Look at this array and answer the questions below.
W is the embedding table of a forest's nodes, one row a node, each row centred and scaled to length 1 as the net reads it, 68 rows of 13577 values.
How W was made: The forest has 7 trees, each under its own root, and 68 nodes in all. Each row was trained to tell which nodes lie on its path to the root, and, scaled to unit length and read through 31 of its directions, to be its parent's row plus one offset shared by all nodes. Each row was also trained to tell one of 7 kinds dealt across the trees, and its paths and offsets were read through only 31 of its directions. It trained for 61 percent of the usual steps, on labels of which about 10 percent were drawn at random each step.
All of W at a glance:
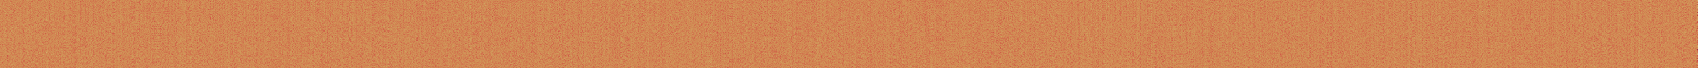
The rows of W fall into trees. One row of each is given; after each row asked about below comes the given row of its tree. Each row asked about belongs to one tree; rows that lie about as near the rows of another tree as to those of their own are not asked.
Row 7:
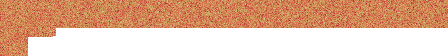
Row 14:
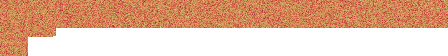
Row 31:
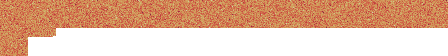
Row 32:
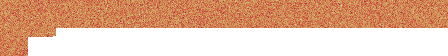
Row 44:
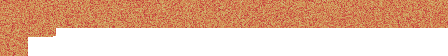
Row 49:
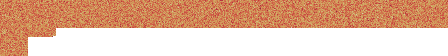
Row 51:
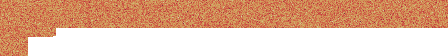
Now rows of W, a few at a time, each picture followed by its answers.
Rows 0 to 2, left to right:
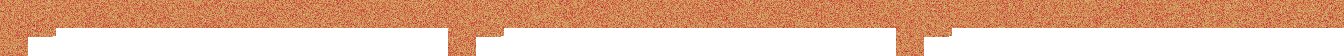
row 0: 31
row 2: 49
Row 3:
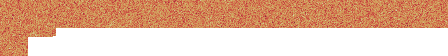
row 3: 7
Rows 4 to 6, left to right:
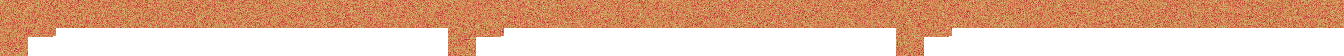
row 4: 44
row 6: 32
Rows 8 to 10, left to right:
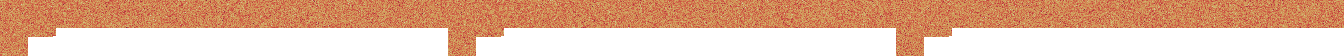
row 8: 7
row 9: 14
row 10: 44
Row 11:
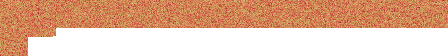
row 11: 32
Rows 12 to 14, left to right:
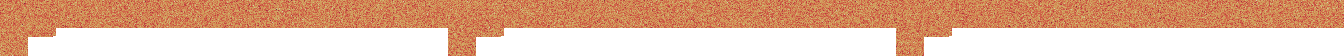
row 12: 49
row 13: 32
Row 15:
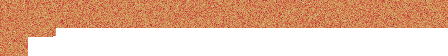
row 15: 7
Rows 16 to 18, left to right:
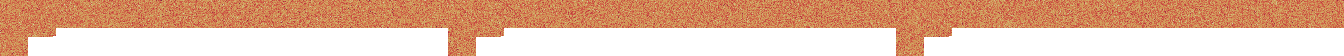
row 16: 32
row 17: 7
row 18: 7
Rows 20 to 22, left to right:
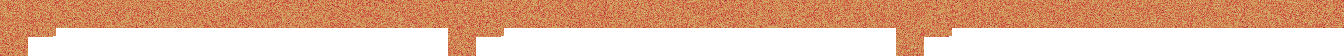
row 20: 7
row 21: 49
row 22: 31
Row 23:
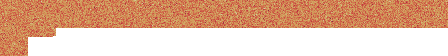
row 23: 32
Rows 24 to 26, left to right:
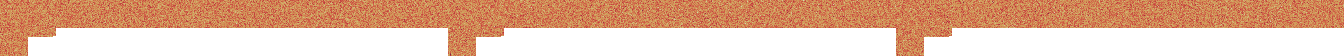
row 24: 14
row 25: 14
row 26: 49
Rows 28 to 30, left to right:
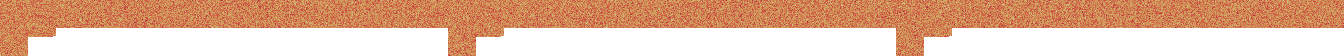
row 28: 49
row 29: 49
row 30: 31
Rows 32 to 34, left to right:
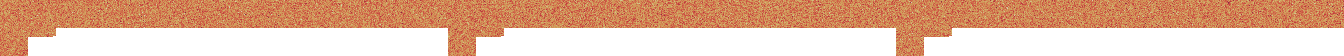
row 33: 49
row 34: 32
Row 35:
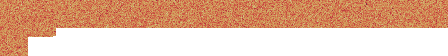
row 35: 49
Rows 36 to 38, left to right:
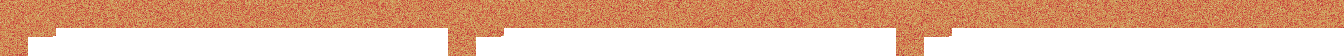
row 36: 31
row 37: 44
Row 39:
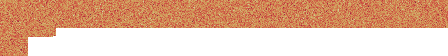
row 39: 7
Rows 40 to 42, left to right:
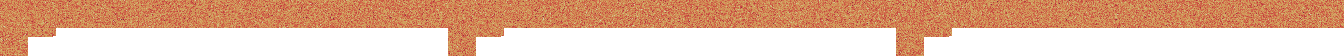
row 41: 49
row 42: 32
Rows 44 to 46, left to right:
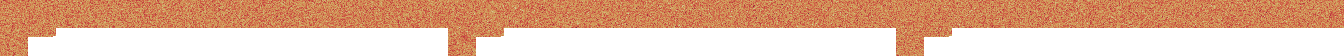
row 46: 44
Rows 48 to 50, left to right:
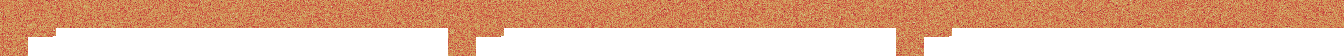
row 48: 32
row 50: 7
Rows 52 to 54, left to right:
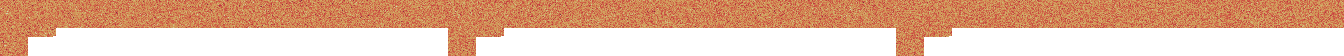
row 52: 32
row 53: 7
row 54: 14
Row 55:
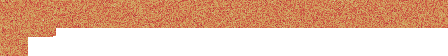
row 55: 51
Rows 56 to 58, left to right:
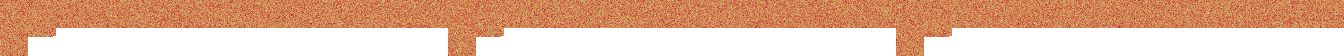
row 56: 31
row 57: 32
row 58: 49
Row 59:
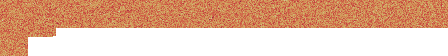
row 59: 14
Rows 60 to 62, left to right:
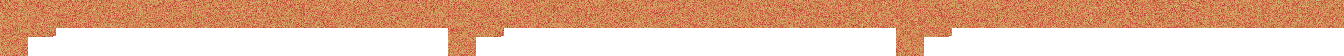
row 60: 51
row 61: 51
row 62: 49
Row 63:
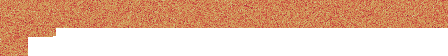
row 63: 7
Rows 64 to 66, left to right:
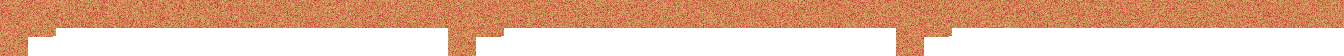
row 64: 31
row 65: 51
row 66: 32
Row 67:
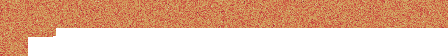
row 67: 7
